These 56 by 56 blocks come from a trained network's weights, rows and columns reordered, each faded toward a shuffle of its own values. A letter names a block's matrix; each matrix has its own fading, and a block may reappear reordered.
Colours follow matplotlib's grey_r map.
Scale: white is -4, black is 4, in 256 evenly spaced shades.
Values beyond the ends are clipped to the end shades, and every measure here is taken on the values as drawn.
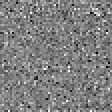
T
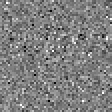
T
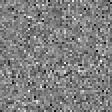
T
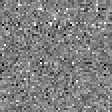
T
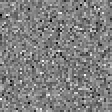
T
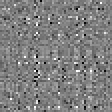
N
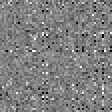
N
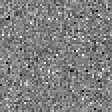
T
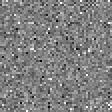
T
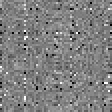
N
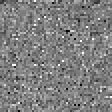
T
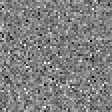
T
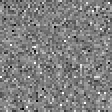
T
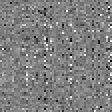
N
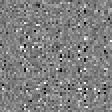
N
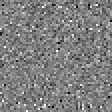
T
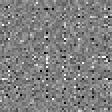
N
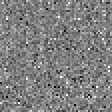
T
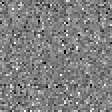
T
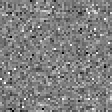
T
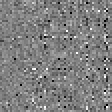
N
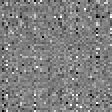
N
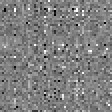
N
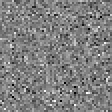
T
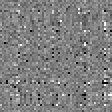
N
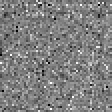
T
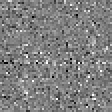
T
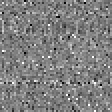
T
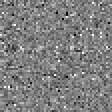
T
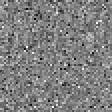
T
